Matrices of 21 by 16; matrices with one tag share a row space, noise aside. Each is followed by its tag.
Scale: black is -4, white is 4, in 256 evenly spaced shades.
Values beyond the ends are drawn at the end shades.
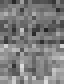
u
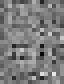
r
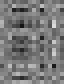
r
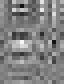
r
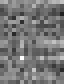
u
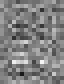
r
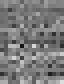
u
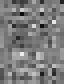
r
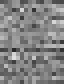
u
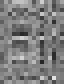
r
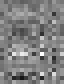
r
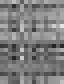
u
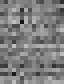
u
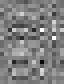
r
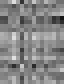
u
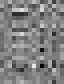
r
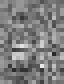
r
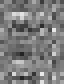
r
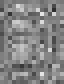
r
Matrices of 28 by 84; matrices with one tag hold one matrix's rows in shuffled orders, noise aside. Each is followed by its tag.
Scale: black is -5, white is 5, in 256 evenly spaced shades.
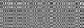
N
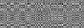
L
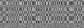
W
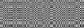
N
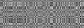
N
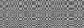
W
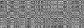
L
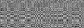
L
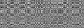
L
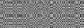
N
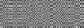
N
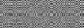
N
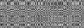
L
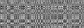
L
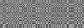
W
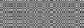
N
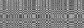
W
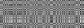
N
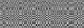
W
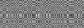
W
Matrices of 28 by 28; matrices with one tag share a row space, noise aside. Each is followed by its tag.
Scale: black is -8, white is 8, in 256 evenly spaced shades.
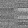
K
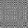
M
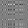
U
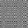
M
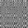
M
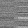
K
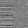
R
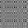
M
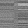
K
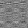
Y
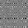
M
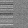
R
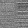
K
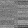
K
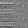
R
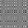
M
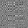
U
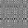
M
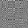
U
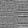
K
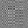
U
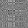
U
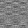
Y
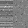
R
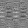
Y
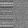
R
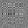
U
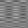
Y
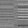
K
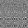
M
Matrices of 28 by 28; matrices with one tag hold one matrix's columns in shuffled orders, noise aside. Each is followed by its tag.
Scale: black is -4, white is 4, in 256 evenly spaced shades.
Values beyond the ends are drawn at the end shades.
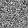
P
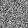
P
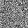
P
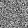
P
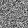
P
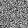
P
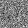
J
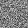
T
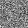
J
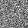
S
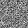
P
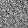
S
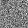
S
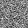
T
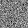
P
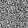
P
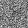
J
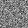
S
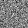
S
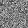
P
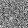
J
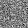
J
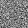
T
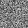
P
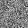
S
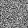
T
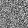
S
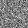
S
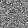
P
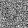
J
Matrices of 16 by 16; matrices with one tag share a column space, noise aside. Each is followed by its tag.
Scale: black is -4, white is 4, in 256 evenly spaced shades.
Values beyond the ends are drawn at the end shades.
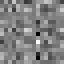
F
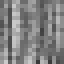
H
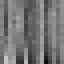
H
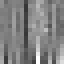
H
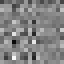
F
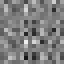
F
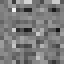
F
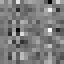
F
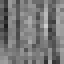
H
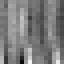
H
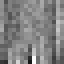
H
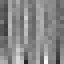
H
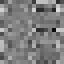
F
